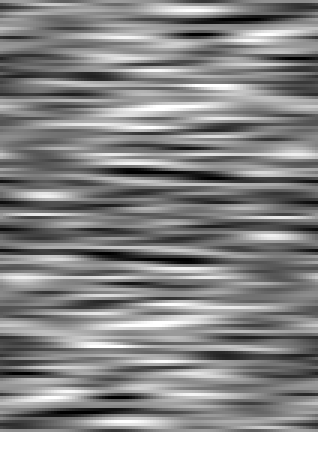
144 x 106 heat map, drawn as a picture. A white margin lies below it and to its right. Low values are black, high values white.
The grain runs across in streaks. A half turn leaves it unchanged. The values follow a bell shape. No overall slope runs across the table.
